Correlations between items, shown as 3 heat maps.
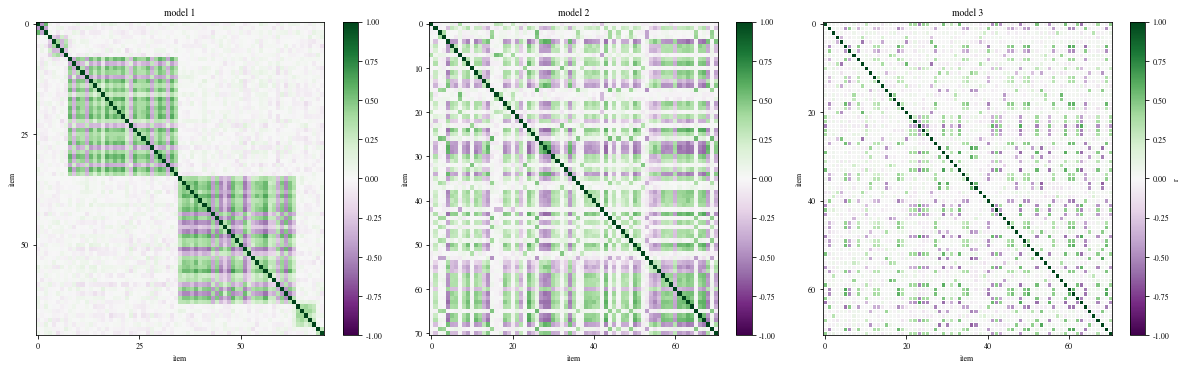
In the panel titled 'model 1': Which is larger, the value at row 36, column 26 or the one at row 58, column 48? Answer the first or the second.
the second
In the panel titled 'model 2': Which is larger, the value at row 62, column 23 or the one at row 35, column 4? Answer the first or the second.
the first
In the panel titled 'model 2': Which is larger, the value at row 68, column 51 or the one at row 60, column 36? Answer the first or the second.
the second
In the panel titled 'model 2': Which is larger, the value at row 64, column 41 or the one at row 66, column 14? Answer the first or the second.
the first
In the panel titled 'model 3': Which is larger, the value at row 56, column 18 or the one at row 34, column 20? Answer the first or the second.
the first
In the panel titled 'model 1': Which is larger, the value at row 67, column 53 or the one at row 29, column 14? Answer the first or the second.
the second
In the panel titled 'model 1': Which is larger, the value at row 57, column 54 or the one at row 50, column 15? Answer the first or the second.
the first
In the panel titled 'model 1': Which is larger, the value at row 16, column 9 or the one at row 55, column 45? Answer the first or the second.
the first
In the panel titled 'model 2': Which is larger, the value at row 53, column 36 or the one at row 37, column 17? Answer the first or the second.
the second
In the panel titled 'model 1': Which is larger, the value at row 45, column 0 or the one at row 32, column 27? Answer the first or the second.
the first
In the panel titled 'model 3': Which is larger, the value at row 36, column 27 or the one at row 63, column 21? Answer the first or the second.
the first
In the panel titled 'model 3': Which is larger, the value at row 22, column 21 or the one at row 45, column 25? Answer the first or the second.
the first
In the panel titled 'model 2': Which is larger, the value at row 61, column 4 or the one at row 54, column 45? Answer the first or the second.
the second
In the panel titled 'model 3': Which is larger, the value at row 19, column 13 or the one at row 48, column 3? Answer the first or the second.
the first
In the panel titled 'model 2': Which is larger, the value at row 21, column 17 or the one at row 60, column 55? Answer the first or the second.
the second
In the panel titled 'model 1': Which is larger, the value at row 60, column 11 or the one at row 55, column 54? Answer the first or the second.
the second
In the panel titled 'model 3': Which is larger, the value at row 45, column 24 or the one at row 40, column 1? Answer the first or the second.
the second
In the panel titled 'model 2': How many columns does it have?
71
